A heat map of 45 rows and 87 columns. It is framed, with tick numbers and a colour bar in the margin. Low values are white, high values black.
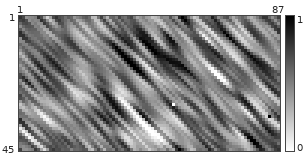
Average level on the scale: 50%. Lone odd cells: 2, 1 higher and 1 lower than their neighbours. Odd rows or columns: none. Mirror symmetry: none. Ninth with the lowest average: bottom middle. Grain: diagonal, down to the right.
